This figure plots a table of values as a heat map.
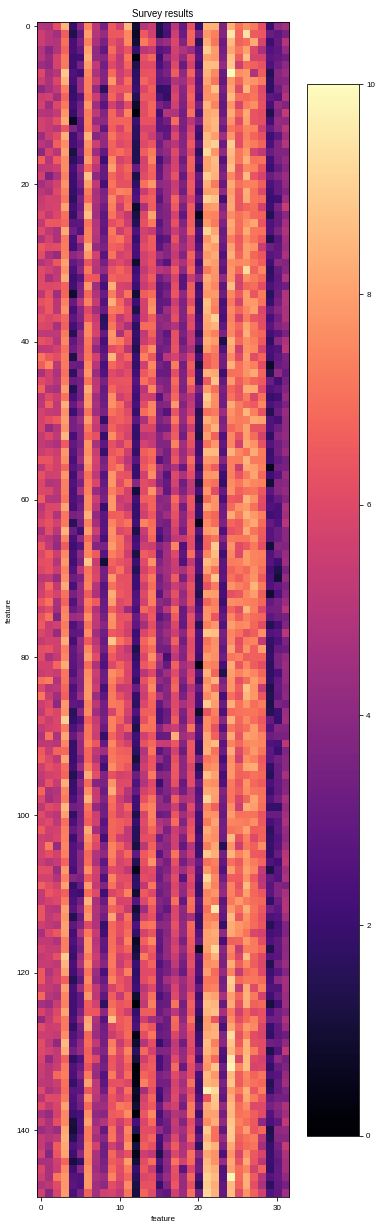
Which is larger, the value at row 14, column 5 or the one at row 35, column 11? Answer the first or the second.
the second
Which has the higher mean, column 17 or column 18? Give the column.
17
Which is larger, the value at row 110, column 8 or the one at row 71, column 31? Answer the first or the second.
the second
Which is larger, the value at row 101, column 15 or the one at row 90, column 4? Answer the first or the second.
the first
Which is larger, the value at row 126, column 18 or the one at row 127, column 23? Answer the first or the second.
the first
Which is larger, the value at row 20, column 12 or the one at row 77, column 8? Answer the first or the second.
the second
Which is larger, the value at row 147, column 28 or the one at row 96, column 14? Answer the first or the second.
the second
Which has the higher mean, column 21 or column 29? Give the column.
21
